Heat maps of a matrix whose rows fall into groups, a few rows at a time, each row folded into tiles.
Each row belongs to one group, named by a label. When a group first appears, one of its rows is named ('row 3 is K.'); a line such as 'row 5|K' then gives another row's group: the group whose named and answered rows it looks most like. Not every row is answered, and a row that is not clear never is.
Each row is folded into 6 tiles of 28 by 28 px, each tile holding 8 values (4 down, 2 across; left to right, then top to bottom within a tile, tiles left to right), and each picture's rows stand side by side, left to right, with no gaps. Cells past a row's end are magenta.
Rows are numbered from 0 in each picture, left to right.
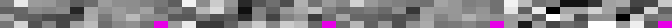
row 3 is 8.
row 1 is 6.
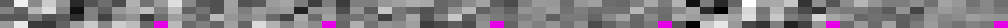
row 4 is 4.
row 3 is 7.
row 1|8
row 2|7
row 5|6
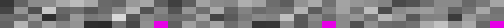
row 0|7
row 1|7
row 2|8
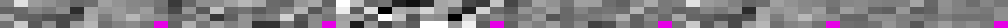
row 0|6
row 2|8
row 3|7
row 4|6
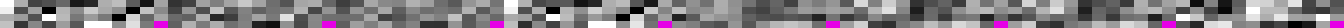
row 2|7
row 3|8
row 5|6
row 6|6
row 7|4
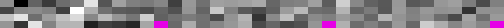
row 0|4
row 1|7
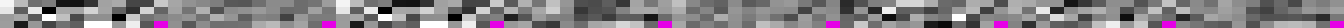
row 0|8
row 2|8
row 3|6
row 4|8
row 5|7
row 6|8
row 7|6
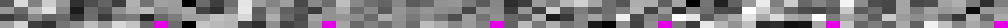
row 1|4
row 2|8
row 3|7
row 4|4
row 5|8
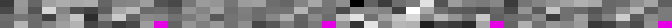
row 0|7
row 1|7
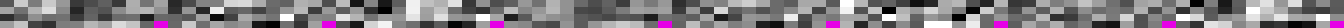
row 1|7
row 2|4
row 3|6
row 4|7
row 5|8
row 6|7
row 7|4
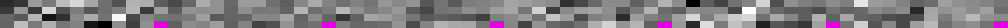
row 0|7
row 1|7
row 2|6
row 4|4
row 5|6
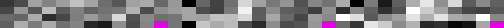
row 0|7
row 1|4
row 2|4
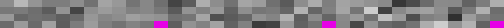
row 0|6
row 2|8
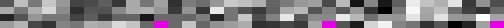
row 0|6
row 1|7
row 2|4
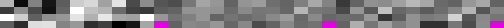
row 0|4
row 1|7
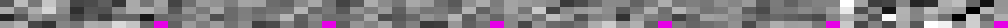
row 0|6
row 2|7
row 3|8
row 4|6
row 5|8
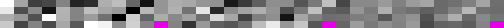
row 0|8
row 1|8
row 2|7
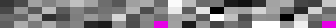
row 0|7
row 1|8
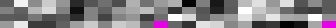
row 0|6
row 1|4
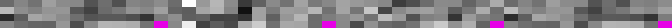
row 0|6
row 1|6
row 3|6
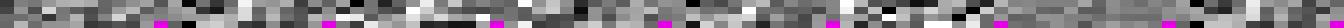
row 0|7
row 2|4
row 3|6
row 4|4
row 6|6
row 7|4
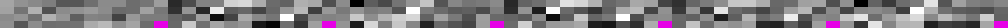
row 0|8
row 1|7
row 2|4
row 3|7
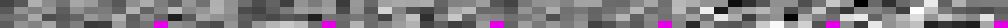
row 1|6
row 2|7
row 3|7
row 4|8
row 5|4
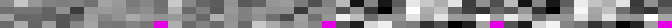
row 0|6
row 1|8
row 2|4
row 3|4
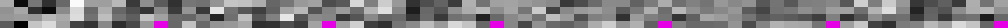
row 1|7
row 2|6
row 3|8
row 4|6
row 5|6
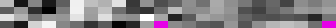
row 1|6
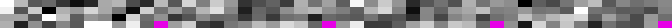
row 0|8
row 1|6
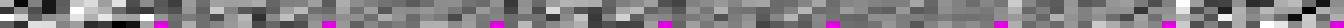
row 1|7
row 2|8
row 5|6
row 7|8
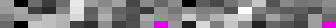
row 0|4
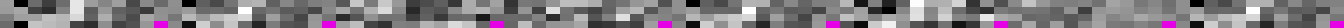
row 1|4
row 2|6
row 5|4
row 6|6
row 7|4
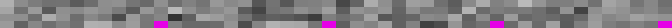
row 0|8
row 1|6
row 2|7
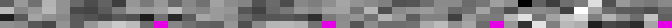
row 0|6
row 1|6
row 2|8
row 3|4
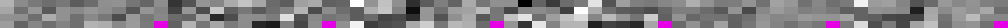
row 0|8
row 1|7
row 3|4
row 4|6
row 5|6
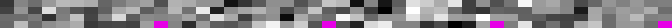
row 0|7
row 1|8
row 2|4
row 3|6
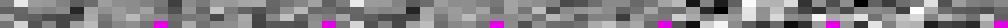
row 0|6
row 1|7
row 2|6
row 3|8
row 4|4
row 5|4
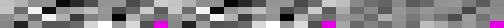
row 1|8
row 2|8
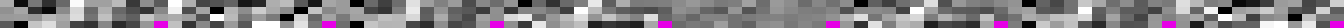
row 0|4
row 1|8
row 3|4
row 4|6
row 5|4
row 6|4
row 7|8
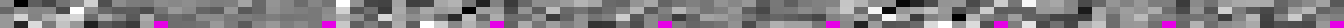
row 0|4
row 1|6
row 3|7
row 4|6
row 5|8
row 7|7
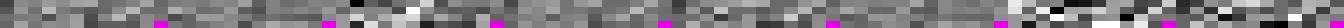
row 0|7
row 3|7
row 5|6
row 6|8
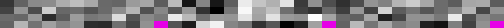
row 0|7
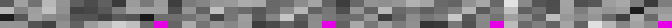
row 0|6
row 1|7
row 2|7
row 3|8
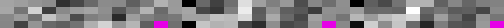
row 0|8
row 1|4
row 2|4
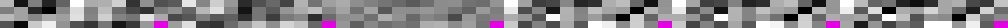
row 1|6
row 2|8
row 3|8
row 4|8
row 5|8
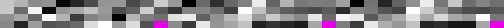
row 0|8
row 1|4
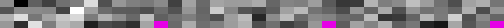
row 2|7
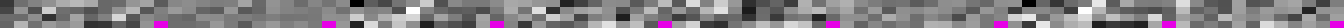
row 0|7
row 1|6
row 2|4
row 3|8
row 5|8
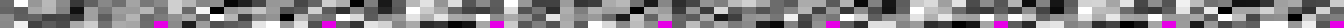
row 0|6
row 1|8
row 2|4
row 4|7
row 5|4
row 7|8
